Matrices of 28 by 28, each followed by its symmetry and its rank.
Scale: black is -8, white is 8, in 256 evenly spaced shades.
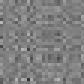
neither, rank three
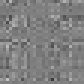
neither, rank three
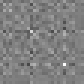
symmetric, rank three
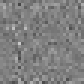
neither, rank five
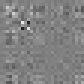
symmetric, rank three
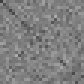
symmetric, full rank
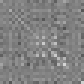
symmetric, rank five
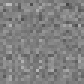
neither, rank five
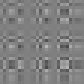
symmetric, rank one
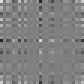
symmetric, rank one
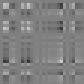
symmetric, rank one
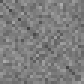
symmetric, full rank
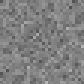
symmetric, full rank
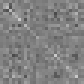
symmetric, rank five
